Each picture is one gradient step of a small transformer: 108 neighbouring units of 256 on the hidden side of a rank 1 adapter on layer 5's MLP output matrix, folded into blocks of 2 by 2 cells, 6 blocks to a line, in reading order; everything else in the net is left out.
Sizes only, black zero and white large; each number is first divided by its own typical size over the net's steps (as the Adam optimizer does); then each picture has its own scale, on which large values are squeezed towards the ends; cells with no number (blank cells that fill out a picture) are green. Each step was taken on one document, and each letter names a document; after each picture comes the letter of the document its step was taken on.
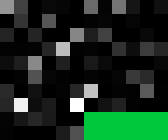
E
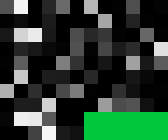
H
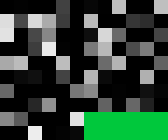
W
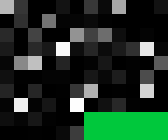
E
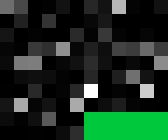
E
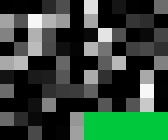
W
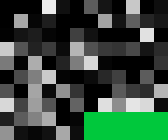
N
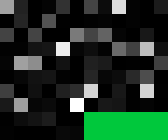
E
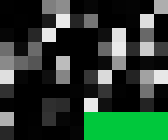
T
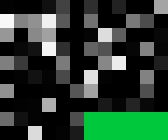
W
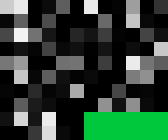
H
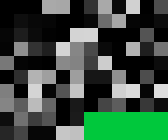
N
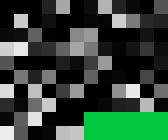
N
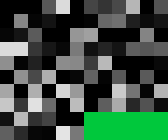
N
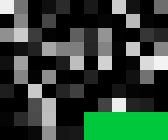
H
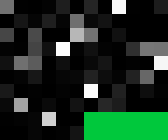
E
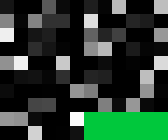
W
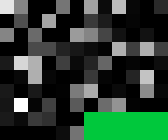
E
